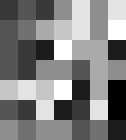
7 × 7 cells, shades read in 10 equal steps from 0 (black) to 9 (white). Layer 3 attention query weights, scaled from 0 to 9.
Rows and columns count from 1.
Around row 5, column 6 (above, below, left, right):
6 8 1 0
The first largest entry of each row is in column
5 7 4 6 4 3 1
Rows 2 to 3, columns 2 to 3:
4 6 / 2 1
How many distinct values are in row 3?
5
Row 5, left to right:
7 8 7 9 1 6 0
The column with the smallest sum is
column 7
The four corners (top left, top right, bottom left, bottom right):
2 8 5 1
